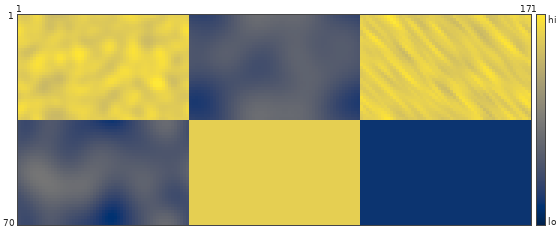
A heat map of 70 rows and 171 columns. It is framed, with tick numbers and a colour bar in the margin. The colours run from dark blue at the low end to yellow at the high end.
The table splits into 2 rows of 3 panels. Panel 1,1: very high, blotchy, faint in contrast. Panel 1,2: low, smooth. Panel 1,3: very high, slanting down to the right, faint in contrast. Panel 2,1: low, smooth. Panel 2,2: very high, flat. Panel 2,3: very low, flat.
